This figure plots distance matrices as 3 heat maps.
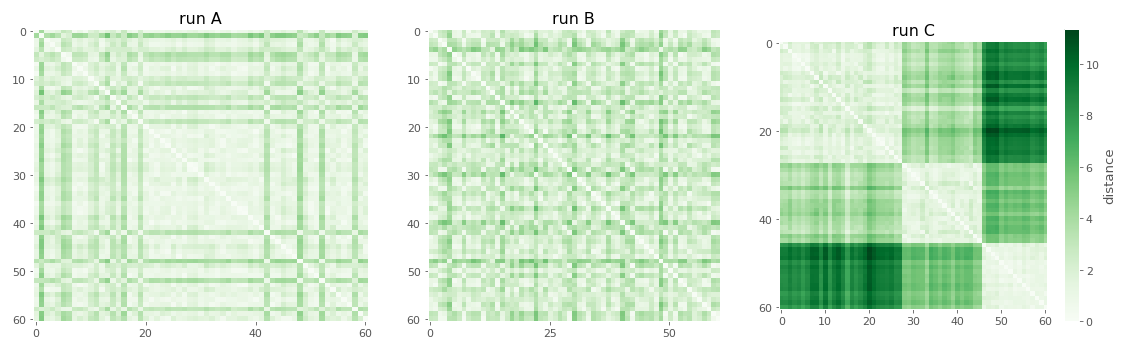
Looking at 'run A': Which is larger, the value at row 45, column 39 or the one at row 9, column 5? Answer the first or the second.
the second
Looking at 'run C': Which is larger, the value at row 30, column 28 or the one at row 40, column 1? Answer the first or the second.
the second
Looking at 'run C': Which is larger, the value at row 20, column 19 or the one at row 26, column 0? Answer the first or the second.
the second
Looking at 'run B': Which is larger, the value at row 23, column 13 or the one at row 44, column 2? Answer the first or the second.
the second
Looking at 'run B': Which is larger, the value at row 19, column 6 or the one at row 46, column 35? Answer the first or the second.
the first
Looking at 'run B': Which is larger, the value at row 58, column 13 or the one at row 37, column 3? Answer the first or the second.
the first
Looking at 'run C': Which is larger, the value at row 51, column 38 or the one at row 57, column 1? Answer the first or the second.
the second
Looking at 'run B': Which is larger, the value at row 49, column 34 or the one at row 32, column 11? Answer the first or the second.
the first
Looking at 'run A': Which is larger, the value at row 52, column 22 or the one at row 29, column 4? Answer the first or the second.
the first
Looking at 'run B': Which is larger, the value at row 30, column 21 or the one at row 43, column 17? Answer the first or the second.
the first
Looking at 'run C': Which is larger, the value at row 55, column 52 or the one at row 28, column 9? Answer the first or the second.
the second
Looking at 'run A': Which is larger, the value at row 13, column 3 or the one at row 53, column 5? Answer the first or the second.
the second
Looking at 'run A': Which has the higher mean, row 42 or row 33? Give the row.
42
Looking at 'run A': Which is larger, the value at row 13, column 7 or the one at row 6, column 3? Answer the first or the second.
the second
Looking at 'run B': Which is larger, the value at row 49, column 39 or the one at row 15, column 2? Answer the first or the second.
the first
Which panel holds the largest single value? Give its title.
run C
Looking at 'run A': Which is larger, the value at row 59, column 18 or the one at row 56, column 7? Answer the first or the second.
the first
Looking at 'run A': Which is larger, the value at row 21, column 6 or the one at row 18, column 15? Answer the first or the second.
the first
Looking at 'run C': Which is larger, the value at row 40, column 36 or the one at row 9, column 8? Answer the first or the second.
the second
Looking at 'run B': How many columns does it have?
61
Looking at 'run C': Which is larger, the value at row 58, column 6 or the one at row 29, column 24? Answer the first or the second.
the first
